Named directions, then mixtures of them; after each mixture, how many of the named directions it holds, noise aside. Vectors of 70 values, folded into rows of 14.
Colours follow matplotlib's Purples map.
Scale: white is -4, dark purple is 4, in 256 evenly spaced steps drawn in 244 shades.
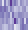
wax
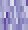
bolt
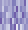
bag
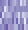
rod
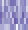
two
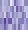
two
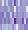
three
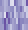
one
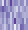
two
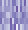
one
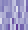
one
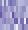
three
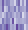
three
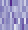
two
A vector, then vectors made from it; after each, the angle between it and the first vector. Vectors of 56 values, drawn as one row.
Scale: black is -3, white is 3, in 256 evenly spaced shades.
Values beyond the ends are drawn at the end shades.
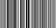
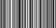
partly opposed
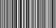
partly aligned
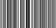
nearly parallel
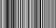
partly aligned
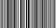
nearly parallel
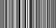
nearly opposite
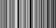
partly opposed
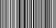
partly opposed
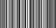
nearly opposite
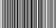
orthogonal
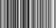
partly aligned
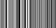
nearly opposite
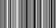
orthogonal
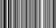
orthogonal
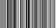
nearly parallel
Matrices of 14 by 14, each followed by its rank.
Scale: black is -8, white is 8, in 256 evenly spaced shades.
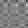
one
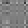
one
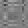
two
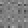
two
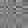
one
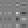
one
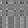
one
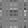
one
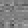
two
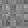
two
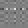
one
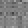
two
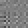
two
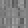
two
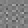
two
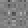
two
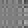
one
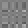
one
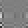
one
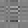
one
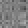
two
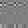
one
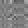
two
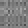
two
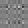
one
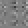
two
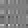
one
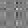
one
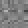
two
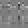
two
